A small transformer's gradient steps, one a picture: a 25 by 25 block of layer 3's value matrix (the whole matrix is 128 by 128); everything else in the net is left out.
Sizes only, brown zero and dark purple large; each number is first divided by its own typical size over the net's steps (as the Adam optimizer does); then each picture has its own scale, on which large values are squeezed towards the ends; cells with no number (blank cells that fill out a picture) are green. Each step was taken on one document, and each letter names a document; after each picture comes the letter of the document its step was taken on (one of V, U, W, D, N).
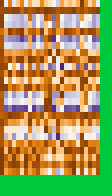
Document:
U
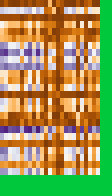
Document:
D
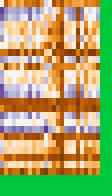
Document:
D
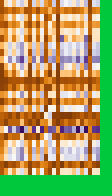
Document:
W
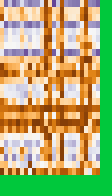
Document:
U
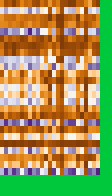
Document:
D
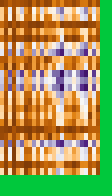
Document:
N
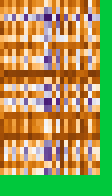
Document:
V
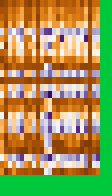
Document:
W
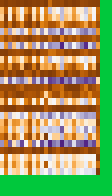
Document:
N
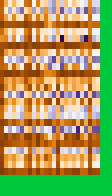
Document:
W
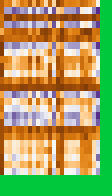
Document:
U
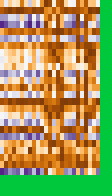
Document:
D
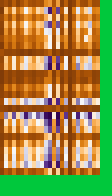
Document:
V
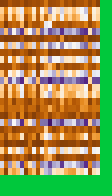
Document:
N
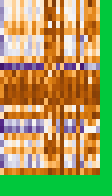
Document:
D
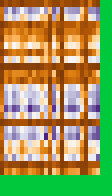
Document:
U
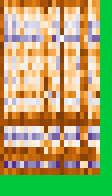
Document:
U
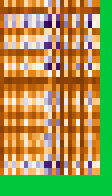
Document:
V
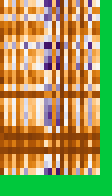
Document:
V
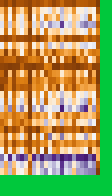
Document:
N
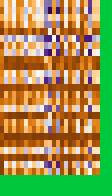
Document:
V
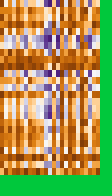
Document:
V
